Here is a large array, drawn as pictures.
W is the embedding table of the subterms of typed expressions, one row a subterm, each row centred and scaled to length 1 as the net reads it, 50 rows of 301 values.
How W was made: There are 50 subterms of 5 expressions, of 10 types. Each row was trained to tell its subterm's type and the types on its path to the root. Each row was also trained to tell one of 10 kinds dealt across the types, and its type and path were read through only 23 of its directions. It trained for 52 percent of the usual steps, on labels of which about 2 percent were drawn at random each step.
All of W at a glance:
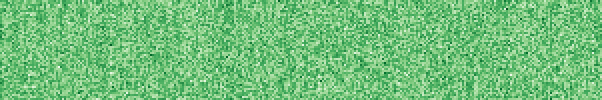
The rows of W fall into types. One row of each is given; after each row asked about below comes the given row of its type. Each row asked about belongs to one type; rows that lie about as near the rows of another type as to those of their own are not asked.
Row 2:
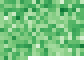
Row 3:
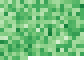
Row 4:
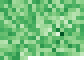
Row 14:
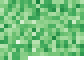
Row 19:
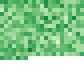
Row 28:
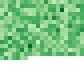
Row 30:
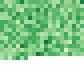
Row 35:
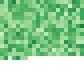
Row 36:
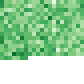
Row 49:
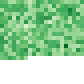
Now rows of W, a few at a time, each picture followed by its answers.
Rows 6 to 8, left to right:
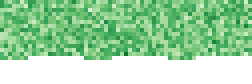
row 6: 3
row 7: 4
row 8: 36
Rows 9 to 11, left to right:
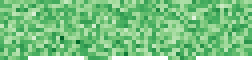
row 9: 49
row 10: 35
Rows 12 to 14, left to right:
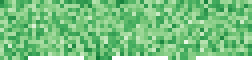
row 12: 19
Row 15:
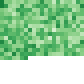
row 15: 49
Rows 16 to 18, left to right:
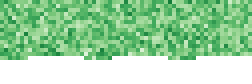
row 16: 35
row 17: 4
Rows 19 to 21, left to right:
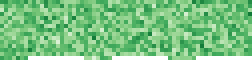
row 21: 19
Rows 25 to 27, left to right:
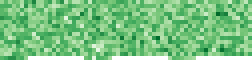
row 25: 4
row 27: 28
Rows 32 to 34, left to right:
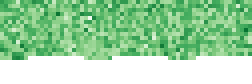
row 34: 2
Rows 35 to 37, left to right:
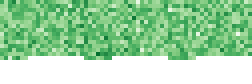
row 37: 4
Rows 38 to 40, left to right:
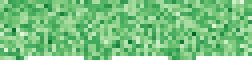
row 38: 14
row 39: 19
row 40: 35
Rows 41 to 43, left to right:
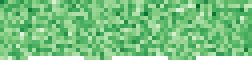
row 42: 3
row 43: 3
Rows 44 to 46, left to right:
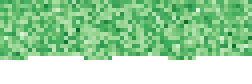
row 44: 2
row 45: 19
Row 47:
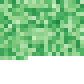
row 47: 35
